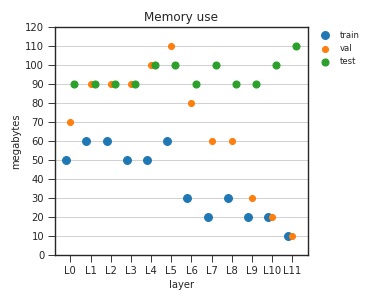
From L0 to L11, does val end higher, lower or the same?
lower
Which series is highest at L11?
test
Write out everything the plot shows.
Title: Memory use
x-axis: layer, ticks L0 L1 L2 L3 L4 L5 L6 L7 L8 L9 L10 L11
y-axis: megabytes, ticks 0 10 20 30 40 50 60 70 80 90 100 110 120
Legend: train, val, test
Values:
train: 50 60 60 50 50 60 30 20 30 20 20 10
val: 70 90 90 90 100 110 80 60 60 30 20 10
test: 90 90 90 90 100 100 90 100 90 90 100 110
